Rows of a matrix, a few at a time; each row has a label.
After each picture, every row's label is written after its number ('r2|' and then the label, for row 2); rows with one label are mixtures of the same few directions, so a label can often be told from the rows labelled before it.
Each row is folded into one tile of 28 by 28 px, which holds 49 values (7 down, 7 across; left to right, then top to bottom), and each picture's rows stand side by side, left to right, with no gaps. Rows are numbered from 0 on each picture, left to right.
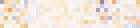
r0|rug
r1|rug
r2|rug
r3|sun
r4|rug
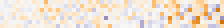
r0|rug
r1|sun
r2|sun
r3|rug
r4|sun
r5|sun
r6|rug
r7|rug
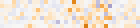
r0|sun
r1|rug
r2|sun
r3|sun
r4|rug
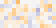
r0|sun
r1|rug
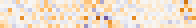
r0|rug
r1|sun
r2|sun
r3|rug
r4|rug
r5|sun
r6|sun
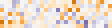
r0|sun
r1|rug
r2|sun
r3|sun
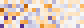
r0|sun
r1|rug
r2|sun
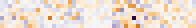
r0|rug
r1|rug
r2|sun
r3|sun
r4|rug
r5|sun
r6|rug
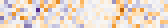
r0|rug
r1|rug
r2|rug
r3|rug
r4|rug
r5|sun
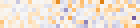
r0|sun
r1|rug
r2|rug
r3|sun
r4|rug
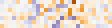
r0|rug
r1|rug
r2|sun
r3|rug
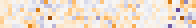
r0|rug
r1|rug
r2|sun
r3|rug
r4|sun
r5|rug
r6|rug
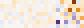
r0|sun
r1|sun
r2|sun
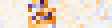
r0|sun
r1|sun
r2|rug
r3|sun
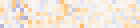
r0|sun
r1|sun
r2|rug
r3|sun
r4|rug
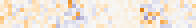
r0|rug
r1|rug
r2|sun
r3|rug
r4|sun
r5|sun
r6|sun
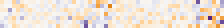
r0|rug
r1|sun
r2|rug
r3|sun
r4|rug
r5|sun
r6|sun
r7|rug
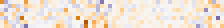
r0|rug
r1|sun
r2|rug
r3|sun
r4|rug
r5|sun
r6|rug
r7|rug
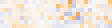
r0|rug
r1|rug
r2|sun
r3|rug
